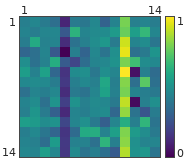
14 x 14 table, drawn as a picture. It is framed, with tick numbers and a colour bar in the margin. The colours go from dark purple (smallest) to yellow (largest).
Columns 5 and 11 stand out from the rest. Values change most from cell to cell in the middle right. The centre is the smoothest part.
